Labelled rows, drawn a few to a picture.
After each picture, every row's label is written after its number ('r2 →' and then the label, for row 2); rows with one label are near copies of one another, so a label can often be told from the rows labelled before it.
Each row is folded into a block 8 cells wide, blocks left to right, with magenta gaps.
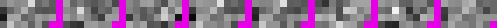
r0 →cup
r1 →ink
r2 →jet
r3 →cup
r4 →cup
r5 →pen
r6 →ink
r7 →cup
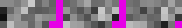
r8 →cup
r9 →jet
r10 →jet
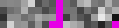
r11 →cup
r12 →jet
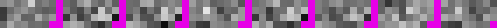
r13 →cup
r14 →jet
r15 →jet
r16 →ink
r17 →jet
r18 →jet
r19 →pen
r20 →ink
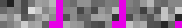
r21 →pen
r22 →jet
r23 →jet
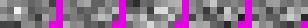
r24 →ink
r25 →jet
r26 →pen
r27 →jet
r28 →jet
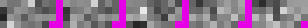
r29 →cup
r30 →cup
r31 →ink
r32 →pen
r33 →pen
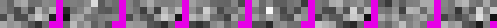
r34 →jet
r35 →cup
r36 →jet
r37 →ink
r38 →ink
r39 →jet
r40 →pen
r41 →jet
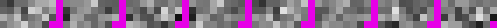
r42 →pen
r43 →cup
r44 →jet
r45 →cup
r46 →pen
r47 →cup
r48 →ink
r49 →jet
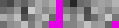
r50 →pen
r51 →pen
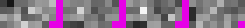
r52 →pen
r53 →ink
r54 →ink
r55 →cup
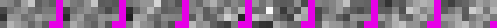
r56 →cup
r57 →cup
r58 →cup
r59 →jet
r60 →ink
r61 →cup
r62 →pen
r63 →pen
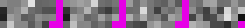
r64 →cup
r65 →cup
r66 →ink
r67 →jet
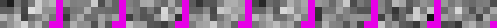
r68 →pen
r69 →cup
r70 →jet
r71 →pen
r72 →pen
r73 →cup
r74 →jet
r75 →ink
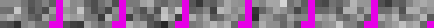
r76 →ink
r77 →ink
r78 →jet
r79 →pen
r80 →cup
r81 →pen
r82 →pen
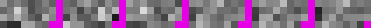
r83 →ink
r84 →jet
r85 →ink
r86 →cup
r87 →cup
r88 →cup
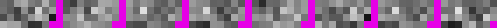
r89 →jet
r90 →pen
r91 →ink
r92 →ink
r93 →pen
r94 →jet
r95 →ink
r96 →ink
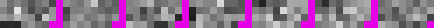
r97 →ink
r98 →cup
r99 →jet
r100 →cup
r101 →pen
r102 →pen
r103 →jet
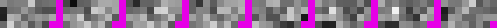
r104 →cup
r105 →pen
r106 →pen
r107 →pen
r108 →jet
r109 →ink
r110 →ink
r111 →cup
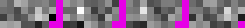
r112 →jet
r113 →ink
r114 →ink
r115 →jet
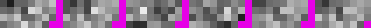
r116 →pen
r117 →pen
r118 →ink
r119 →jet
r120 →pen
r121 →pen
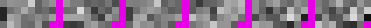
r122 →cup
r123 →ink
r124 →cup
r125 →pen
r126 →jet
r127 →jet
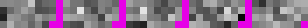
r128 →cup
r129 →ink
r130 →ink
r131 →jet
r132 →pen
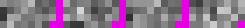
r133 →cup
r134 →ink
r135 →cup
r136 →pen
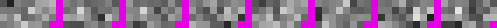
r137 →pen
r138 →ink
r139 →ink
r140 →jet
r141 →pen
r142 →cup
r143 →jet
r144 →ink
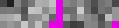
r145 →pen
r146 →ink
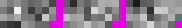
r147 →ink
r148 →pen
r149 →pen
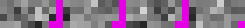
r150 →jet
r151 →cup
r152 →ink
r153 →cup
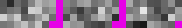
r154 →pen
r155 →jet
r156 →ink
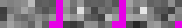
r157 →cup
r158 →ink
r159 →ink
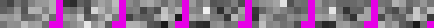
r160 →pen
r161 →pen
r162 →jet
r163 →ink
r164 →cup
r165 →ink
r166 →jet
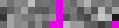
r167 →cup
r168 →jet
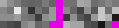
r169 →ink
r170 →jet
